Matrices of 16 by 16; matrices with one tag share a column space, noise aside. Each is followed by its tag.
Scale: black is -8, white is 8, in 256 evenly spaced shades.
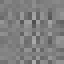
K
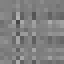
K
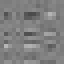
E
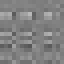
E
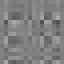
K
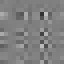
E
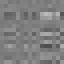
E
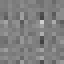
K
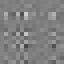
E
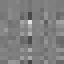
K
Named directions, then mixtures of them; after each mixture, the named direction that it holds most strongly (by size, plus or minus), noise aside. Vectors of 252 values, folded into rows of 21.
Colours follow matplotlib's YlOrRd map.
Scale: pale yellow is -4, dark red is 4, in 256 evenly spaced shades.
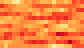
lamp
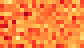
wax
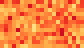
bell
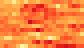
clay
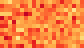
wax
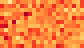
wax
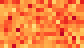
bell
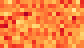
wax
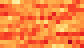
lamp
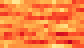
lamp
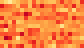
wax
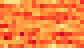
lamp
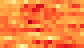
clay
